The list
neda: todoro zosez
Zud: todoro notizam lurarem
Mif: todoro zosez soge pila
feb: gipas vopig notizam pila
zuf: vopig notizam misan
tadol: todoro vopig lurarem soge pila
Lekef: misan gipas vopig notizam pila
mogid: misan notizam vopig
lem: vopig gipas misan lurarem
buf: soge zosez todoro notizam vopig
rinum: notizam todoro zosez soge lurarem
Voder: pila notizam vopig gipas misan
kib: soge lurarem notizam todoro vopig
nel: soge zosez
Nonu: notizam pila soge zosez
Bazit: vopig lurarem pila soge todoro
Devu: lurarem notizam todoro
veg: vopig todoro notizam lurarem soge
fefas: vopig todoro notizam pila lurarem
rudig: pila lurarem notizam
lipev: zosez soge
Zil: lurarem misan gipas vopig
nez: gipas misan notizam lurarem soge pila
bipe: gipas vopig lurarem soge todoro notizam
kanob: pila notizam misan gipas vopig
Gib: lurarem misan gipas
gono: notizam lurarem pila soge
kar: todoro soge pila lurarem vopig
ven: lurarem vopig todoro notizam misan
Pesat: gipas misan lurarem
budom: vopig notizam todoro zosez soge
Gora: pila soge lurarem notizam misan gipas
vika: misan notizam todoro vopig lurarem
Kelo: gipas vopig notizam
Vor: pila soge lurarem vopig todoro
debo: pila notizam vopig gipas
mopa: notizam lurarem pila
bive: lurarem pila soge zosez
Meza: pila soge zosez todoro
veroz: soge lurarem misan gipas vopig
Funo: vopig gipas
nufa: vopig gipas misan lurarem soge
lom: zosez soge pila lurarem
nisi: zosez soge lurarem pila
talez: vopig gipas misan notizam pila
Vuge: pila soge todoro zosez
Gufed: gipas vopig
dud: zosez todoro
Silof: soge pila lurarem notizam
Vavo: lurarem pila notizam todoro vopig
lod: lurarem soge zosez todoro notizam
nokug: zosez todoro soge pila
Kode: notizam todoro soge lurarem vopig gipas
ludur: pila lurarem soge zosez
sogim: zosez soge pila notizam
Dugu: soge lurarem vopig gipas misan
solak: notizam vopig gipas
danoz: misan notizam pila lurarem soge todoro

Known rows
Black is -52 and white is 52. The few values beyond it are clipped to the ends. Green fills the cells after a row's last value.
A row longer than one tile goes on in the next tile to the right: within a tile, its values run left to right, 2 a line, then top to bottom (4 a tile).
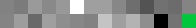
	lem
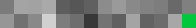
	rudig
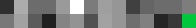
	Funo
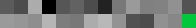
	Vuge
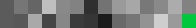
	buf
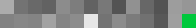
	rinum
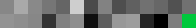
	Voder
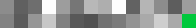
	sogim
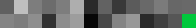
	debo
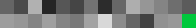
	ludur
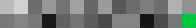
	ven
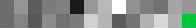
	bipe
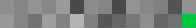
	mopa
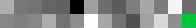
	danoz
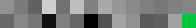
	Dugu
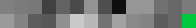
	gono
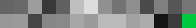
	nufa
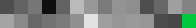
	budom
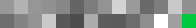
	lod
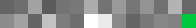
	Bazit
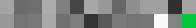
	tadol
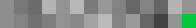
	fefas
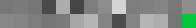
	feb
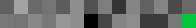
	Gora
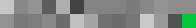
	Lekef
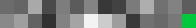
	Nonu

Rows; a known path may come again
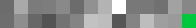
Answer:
Kelo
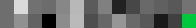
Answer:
solak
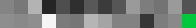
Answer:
Vor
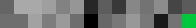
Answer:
kanob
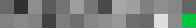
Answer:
nel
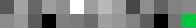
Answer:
zuf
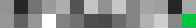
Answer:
nisi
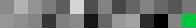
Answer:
Voder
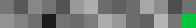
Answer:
neda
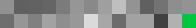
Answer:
Pesat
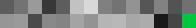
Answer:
nufa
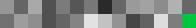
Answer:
bive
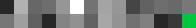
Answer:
Funo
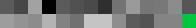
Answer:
Vuge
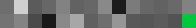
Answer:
Kode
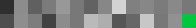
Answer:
Gufed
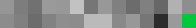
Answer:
fefas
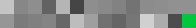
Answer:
Lekef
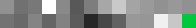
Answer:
Silof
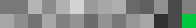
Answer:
talez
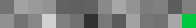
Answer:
rudig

